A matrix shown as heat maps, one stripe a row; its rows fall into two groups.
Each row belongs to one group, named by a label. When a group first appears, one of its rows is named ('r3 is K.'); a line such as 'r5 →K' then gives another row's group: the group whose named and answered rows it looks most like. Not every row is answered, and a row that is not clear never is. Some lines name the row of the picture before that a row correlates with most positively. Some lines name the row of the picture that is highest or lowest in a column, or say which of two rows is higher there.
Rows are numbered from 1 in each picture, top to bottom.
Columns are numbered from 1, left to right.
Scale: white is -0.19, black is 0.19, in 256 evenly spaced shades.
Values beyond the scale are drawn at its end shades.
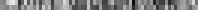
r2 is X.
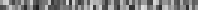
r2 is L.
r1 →L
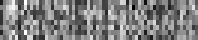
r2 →X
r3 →L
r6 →L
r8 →L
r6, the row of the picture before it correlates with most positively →1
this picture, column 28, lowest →8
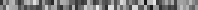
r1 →X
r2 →L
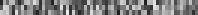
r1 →X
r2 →L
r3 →L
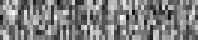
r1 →L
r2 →L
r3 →X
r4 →X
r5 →X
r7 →L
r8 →L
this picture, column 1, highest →4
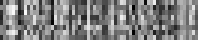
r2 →X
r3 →X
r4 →X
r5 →X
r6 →L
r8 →X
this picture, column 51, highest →6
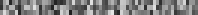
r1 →L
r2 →X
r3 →L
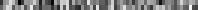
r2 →L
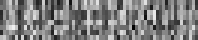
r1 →L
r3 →X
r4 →X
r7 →X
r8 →L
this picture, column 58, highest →8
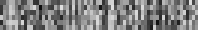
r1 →L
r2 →X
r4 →L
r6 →L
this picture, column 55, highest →3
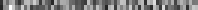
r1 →X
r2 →L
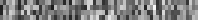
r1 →L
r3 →L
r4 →L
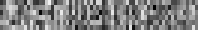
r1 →L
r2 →X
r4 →X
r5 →L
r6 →X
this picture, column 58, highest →1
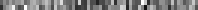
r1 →X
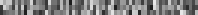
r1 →L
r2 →L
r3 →L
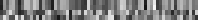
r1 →X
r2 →X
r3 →L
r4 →L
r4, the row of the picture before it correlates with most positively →2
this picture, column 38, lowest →4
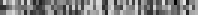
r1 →L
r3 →L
